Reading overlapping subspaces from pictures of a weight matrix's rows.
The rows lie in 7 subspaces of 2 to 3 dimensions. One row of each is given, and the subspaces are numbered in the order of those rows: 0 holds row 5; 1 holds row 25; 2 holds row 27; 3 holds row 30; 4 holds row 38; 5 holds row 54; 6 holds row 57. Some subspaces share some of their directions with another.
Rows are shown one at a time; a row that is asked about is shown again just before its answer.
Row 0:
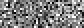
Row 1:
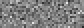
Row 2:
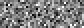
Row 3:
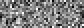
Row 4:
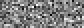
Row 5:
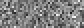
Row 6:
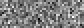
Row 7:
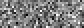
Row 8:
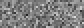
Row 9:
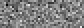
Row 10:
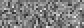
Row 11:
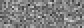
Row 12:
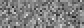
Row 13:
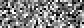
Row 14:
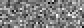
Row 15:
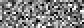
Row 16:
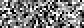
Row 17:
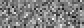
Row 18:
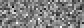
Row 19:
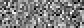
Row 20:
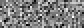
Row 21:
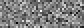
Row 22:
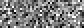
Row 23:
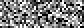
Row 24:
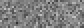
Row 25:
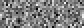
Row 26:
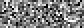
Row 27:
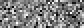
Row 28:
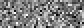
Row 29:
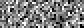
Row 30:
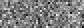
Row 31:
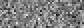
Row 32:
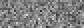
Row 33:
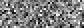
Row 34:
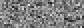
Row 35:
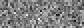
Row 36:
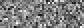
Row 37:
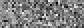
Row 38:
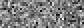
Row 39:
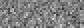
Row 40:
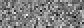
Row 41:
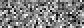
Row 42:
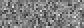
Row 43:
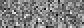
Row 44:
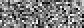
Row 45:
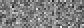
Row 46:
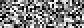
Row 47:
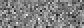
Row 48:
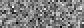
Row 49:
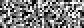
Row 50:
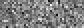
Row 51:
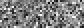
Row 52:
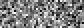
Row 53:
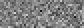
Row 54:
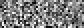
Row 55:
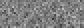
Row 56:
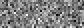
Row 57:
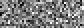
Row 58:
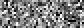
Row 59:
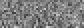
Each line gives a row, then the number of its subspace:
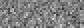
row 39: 3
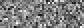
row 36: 2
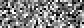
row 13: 1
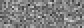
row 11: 4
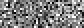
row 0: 3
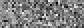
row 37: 5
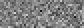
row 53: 6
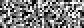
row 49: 5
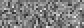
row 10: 5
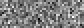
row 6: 6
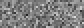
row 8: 6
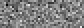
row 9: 4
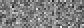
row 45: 1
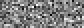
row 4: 4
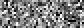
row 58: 4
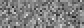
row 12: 3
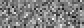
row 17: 3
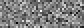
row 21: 6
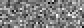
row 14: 4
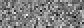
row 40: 6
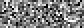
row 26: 4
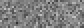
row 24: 2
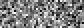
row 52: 1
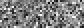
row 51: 2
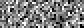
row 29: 3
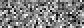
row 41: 0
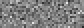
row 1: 3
